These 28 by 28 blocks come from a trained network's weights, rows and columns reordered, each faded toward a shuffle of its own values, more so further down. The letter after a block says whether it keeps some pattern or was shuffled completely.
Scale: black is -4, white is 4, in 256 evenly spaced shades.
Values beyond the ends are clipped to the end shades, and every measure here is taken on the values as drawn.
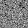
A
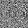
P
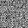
P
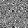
P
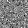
A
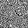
A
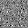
P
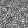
P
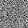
P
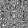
P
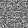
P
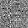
P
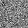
A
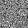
A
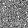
A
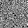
P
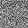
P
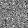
A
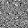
P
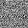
P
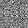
P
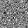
P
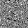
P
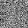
P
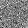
A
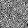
A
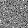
A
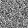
A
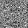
P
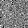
P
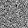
P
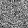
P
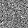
A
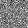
A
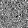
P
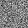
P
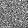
A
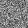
P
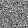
A
